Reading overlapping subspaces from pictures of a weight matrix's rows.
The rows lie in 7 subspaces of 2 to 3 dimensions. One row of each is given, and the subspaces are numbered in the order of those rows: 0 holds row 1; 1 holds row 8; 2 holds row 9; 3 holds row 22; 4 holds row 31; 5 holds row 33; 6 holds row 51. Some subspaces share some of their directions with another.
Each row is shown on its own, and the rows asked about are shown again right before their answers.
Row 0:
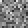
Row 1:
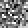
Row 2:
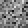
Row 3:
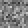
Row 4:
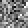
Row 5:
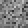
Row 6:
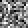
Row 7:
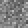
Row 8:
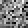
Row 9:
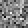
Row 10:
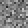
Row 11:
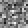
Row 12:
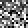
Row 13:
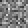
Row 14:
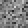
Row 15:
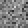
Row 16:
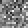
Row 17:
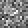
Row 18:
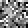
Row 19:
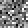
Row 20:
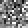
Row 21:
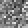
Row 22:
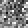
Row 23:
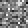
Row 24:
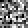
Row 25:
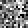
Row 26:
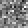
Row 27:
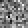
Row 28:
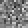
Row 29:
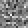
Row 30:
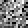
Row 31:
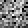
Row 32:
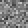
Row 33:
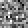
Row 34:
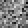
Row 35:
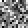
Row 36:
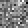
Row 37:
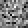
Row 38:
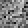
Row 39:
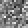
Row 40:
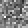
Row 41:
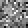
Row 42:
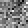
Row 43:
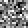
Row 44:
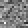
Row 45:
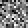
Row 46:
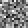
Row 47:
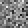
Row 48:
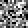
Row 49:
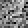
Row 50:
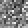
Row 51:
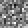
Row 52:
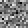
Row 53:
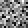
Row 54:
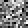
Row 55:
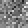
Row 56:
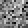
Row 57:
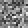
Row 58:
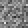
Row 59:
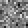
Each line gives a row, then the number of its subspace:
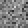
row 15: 2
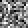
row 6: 6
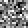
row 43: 4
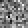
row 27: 5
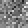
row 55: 6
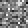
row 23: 6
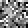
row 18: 4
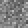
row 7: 3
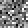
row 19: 2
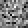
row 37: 0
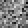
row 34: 1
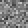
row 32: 4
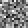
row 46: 2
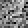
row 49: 5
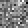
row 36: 6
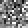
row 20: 5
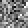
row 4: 6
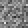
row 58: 3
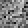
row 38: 5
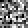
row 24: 5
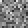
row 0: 1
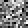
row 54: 3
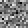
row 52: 4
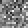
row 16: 1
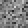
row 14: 2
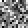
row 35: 1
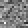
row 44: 3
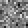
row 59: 4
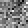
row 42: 6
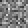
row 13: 6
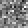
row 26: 3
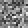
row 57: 3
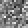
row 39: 2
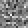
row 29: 0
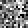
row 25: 0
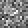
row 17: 4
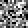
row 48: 4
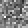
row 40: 2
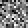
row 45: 2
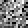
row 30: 3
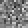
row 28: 5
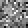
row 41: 4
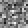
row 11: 6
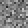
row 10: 0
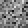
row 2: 0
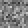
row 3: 3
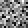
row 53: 0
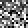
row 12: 2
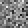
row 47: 0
